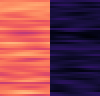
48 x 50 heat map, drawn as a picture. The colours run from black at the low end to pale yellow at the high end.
The table splits into one row of 2 panels. Panel 1,1: high, streaked across. Panel 1,2: very low, streaked across, faint in contrast.
